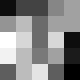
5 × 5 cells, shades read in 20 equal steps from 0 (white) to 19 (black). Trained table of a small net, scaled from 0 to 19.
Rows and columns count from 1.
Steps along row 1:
down same down down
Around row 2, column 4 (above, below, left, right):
9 3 11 7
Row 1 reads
18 14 14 9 7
